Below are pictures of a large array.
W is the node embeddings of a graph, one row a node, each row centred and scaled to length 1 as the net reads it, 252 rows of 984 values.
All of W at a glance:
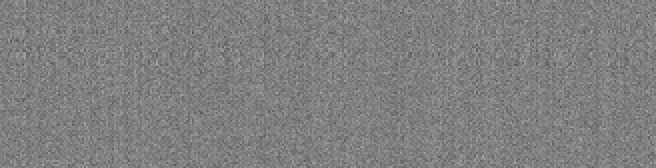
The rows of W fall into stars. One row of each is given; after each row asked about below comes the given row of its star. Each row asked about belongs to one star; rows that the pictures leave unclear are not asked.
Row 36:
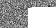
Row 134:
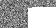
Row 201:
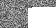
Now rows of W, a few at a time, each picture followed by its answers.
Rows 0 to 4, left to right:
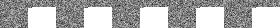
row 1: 134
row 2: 36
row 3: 134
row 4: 134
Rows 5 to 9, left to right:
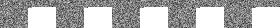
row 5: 36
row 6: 134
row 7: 201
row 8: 134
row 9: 201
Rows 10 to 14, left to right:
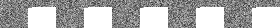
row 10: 201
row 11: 134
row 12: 36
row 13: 201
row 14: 201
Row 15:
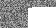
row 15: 36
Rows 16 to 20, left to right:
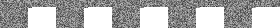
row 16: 134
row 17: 134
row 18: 201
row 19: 36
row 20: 36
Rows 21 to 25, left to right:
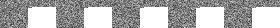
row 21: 134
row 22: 201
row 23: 134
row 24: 134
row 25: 134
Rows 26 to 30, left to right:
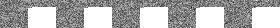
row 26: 134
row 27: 134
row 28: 36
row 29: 36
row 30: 201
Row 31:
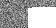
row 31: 201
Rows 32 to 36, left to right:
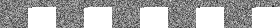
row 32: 134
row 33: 36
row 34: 201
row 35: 201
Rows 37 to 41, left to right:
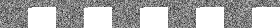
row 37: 201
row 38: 36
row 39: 36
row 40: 134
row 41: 134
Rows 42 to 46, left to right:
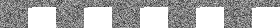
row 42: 201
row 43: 36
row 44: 134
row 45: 134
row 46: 134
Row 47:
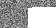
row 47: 134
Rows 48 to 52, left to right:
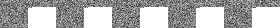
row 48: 134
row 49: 134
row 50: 134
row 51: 36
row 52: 134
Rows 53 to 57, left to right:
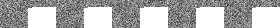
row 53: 201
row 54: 201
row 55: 134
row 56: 134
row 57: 36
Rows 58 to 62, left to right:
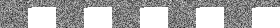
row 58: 201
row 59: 36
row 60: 201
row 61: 201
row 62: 36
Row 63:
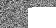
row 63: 201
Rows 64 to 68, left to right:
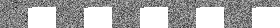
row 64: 134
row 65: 134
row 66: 201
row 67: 201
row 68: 134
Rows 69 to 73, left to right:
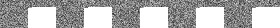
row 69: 36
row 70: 134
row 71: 36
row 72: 201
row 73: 201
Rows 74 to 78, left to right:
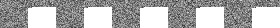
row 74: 201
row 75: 201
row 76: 201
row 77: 201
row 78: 134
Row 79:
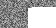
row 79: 134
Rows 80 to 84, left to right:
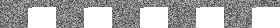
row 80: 134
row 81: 134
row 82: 134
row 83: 134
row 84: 134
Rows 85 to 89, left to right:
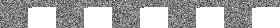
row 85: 134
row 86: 134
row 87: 201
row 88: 134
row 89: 201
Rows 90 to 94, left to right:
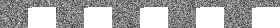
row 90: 134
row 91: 201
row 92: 201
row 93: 201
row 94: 201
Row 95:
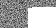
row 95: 201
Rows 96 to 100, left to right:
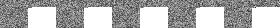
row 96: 201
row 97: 201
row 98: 201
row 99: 36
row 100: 134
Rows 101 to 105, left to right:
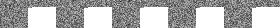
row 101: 134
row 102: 201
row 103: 201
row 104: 36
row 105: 134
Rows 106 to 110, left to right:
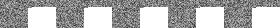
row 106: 201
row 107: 36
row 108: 201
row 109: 134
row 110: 134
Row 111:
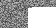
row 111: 201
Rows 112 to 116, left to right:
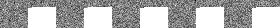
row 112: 36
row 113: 36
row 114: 201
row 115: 201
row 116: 36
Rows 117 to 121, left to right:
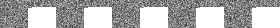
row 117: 134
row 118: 201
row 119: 134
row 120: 36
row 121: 201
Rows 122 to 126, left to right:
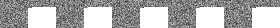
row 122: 201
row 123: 36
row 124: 134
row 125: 36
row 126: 134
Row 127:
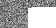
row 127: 36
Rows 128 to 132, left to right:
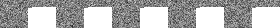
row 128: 201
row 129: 201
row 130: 134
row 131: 201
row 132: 201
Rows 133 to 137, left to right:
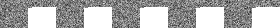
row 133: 134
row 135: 201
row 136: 134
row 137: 36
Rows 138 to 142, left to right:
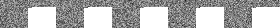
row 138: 201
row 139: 201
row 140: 201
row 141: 201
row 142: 134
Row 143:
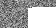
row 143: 134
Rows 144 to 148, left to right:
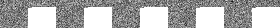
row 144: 36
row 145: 36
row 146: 134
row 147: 36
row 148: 201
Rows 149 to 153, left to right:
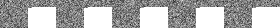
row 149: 201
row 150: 201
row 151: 36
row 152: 36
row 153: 36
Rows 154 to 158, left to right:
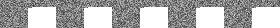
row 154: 134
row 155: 201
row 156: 134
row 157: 201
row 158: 36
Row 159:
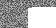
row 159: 201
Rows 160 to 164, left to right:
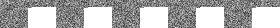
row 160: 134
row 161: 36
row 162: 134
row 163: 134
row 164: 36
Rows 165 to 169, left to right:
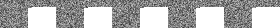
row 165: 201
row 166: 201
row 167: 36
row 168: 201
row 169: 201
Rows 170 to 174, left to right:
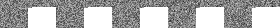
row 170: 134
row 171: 201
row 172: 36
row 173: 36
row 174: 36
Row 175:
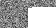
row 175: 134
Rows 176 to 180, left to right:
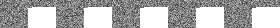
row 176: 134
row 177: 36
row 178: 201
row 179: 134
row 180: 201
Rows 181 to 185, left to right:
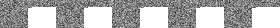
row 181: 134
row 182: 134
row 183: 134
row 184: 134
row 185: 36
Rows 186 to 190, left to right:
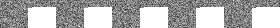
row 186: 134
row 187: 134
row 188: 36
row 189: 201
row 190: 201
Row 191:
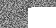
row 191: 36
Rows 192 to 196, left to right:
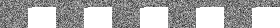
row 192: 134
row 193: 36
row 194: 201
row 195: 201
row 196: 36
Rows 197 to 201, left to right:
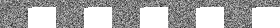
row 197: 134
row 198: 134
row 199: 36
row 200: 201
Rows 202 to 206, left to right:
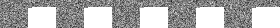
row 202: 134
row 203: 201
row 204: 36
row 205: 36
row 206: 201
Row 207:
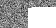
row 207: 36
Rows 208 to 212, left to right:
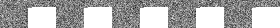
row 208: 134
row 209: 36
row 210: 36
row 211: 134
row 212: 36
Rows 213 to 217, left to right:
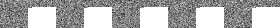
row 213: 134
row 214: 36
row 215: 201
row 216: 201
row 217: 134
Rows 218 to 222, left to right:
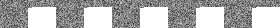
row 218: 201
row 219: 36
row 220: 134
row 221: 36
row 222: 134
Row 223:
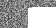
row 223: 36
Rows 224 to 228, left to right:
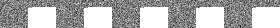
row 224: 36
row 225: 36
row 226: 134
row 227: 201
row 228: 201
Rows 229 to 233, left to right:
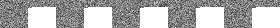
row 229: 201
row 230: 134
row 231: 36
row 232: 134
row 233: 201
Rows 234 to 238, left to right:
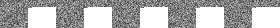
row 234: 36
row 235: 36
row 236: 134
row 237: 134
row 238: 36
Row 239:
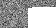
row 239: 201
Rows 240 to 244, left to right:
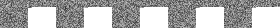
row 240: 201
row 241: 134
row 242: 201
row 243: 36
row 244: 36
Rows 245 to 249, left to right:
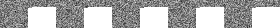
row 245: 134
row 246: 201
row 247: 134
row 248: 134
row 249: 201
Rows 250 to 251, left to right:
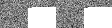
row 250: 36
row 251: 201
